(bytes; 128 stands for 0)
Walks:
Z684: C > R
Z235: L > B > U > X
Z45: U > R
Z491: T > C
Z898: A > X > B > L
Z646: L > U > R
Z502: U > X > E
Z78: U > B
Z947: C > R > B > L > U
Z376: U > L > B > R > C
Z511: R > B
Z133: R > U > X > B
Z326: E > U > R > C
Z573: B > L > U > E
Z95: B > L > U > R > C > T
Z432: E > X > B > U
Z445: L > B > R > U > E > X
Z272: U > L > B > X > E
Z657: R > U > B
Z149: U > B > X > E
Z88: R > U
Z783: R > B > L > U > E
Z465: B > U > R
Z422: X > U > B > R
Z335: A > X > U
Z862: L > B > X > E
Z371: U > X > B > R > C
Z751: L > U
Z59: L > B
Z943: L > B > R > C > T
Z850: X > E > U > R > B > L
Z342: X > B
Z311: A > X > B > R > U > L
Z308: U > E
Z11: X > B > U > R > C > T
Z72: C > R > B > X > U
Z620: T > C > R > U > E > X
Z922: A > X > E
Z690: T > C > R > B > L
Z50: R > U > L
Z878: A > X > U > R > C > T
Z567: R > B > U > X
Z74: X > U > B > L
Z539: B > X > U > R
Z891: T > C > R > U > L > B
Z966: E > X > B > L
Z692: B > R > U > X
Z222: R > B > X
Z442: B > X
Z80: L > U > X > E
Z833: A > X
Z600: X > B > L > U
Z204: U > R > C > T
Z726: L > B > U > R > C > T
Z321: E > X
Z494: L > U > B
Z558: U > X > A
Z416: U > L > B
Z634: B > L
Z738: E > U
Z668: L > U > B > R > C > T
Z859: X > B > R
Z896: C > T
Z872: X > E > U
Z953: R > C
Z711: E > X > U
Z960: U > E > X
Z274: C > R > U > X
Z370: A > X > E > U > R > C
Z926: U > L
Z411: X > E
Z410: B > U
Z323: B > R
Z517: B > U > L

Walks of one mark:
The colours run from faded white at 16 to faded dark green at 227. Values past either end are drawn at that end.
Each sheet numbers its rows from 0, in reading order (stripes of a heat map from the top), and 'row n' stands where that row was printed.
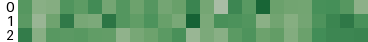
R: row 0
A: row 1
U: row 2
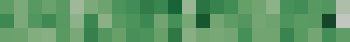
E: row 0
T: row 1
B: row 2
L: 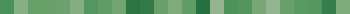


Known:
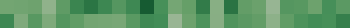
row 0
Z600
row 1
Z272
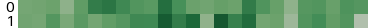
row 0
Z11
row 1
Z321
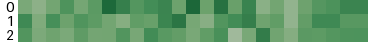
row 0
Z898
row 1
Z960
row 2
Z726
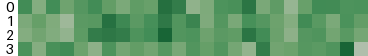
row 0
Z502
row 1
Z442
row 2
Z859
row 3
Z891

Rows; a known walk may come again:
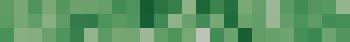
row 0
Z711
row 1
Z74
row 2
Z657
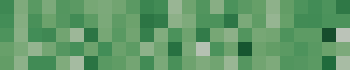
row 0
Z272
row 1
Z502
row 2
Z491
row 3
Z511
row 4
Z896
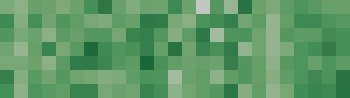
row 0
Z72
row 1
Z960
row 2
Z235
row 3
Z833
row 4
Z11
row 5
Z416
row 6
Z558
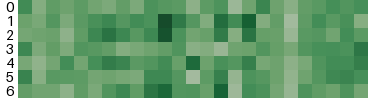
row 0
Z668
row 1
Z872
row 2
Z600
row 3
Z78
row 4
Z311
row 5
Z751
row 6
Z862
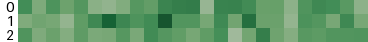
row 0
Z738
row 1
Z342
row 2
Z726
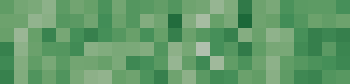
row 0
Z95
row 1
Z323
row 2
Z878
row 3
Z45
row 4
Z494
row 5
Z308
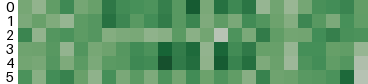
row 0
Z922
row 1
Z442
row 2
Z204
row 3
Z432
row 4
Z321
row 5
Z620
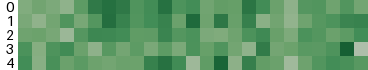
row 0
Z859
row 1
Z898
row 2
Z539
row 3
Z891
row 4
Z80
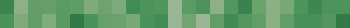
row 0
Z646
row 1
Z371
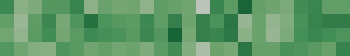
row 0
Z88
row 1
Z335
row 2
Z370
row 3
Z465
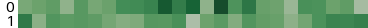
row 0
Z966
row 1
Z926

